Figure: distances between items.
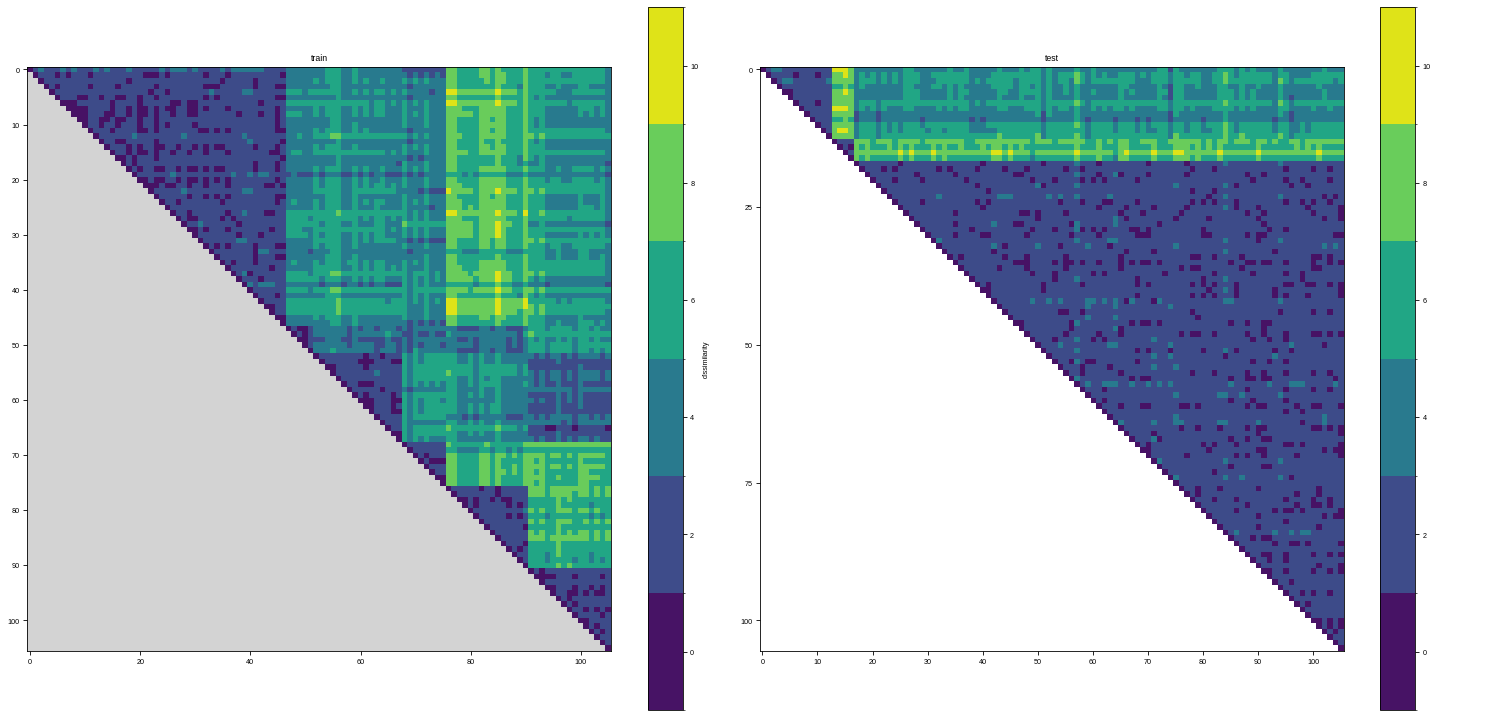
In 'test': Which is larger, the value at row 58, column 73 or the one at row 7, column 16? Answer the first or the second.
the second
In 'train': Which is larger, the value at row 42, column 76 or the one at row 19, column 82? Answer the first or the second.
the first
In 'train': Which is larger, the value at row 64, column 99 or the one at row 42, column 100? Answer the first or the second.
the second
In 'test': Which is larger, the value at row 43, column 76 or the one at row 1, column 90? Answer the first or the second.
the second
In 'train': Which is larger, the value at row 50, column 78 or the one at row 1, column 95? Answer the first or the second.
the second
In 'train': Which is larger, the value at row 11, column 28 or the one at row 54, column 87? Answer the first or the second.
the second
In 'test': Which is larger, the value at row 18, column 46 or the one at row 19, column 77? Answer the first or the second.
the first
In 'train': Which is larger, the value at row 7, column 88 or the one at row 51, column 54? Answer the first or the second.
the first
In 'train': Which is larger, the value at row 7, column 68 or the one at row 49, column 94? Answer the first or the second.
the first
